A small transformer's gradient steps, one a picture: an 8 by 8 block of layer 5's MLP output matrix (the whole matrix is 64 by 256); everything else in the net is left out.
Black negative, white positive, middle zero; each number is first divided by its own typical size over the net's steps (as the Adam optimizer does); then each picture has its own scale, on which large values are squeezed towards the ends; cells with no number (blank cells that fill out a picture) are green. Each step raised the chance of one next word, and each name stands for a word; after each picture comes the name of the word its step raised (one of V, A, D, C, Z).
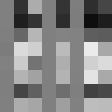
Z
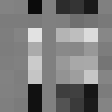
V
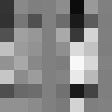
Z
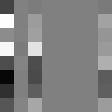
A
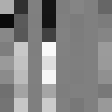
Z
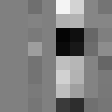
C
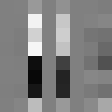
A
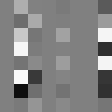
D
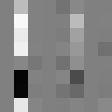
A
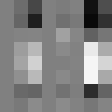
Z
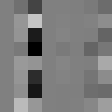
C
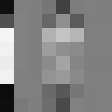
V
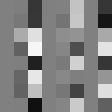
C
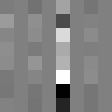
D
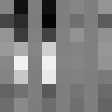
Z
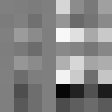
D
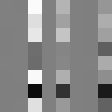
D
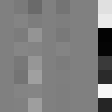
C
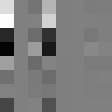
C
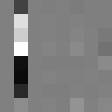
A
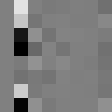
C
